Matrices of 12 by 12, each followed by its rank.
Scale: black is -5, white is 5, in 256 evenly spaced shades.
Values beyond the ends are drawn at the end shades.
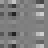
one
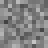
full rank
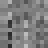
two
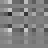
one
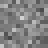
full rank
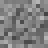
full rank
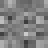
two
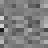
two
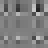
one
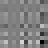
one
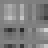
one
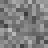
full rank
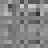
two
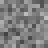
full rank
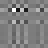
one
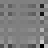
one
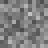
full rank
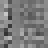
two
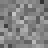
full rank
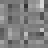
two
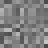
two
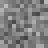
full rank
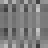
one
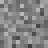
full rank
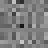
two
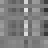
one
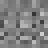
two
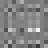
two
